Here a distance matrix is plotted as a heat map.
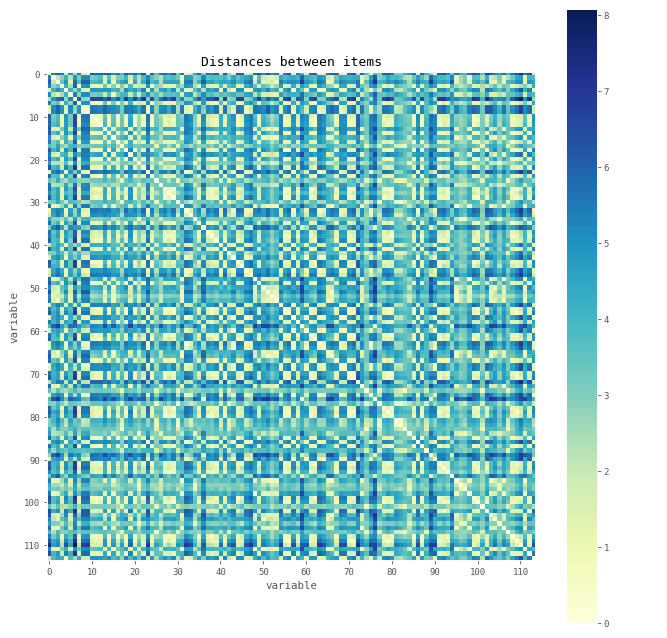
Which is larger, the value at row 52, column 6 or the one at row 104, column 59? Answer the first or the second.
the second
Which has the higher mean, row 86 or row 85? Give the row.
86
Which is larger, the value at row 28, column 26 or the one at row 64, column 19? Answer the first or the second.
the second
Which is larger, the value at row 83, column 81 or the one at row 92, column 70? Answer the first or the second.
the first
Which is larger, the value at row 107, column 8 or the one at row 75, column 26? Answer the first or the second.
the second
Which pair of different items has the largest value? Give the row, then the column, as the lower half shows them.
110, 6
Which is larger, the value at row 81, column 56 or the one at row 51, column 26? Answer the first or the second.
the first
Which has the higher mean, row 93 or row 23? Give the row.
23
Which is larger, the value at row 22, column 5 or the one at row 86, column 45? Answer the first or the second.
the second
